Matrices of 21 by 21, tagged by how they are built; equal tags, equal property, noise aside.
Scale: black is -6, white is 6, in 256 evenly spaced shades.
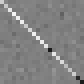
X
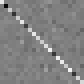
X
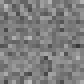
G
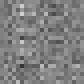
G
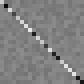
X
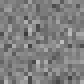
G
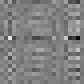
G
